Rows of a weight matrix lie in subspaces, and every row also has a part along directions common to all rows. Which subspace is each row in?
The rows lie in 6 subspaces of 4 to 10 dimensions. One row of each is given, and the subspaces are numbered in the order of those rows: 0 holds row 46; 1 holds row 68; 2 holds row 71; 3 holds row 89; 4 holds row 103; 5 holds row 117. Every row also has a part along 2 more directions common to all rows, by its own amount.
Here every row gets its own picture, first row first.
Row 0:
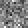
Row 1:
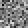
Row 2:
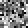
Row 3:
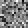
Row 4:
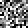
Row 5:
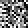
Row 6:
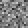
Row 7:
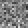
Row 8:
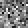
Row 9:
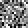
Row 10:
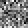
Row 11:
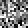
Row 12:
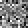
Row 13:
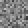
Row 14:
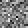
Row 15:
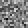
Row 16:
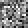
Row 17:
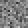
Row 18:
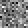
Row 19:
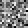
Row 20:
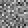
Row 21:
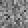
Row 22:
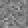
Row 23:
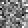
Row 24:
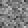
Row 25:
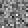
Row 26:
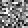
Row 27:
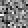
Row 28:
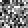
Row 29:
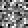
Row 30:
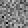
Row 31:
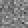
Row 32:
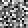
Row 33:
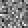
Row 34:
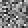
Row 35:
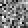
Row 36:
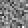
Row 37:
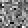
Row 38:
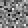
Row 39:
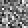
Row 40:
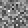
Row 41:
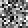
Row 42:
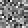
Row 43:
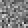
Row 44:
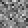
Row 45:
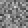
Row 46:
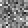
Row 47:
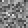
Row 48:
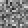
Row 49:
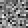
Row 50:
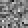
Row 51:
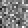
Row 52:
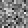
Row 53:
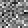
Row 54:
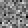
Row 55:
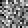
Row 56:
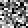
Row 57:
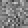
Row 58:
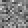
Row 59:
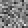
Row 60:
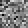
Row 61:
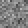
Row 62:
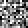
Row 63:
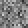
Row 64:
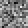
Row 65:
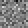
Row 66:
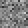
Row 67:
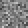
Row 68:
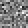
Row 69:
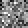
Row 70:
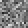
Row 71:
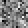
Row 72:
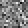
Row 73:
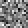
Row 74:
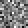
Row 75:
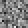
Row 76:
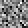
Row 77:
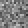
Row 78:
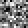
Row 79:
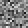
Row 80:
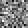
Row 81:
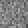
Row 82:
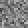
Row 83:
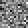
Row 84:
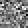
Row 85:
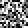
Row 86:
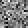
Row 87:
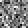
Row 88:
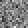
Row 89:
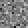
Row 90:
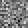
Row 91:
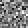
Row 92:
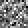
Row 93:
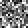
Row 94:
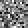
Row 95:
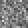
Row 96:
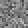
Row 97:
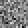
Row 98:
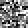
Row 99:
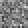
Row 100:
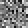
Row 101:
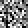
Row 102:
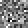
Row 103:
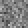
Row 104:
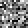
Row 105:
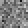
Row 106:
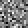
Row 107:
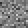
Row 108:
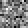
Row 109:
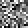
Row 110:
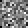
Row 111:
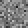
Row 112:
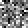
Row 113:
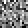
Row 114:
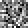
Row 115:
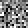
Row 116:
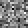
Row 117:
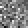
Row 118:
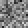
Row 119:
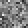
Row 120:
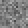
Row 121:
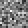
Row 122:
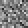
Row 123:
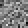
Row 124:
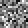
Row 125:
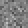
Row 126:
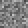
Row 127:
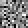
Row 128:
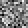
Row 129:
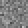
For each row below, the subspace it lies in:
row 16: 2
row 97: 3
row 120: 1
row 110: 0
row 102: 5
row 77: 1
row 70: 1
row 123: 0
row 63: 4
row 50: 0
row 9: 3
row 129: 3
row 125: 0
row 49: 2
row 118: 2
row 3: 5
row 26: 4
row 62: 2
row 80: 5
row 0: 4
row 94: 1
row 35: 5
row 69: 2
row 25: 1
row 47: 0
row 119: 4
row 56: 4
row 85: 4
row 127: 2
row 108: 0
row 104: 5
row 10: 5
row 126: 0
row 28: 3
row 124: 5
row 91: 1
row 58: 0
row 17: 4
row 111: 1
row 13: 2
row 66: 5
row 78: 0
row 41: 0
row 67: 0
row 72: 4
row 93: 2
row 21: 1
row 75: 2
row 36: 2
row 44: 5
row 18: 1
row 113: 5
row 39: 4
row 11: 0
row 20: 3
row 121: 4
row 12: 2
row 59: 5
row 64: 0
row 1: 3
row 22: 0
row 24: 0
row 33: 0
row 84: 1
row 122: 4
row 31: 0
